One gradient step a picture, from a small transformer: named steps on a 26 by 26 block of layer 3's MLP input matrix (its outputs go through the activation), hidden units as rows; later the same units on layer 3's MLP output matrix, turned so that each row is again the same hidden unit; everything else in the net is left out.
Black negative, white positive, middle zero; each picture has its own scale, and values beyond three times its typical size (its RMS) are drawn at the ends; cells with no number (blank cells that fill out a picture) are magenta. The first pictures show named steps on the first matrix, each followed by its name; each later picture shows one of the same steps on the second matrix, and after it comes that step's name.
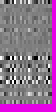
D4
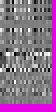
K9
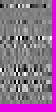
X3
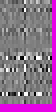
K9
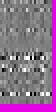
K9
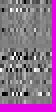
K9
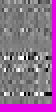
K9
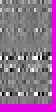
K9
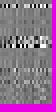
X3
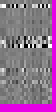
X3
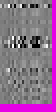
X3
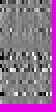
K9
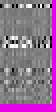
X3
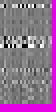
X3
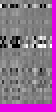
X3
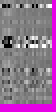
X3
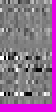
K9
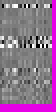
X3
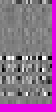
D4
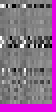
X3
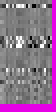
X3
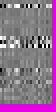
X3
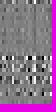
D4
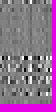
D4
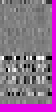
D4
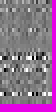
K9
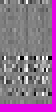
D4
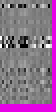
X3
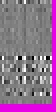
D4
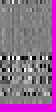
D4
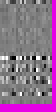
D4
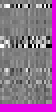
X3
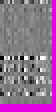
D4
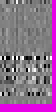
D4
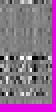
D4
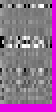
X3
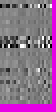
X3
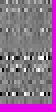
K9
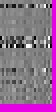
X3
